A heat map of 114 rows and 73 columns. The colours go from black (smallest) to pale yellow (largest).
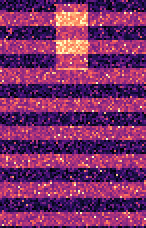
Horizontal stripes repeat 8 times down the table. The top middle is the ninth with the highest average. An odd patch, higher than its surroundings, sits in the top middle. There is no overall slope.
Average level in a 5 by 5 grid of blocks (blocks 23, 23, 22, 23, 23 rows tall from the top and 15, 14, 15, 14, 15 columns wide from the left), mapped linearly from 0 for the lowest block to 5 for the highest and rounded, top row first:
0 1 5 0 0
1 1 3 1 1
1 1 1 1 1
0 0 0 0 0
1 1 1 1 1
